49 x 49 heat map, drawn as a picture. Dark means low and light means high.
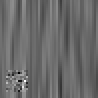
The bottom left is the roughest part. A few values lie far out on both sides of the bulk. On average the colour sits 40% of the way up the scale. An odd patch, rougher than its surroundings, sits in the bottom left.
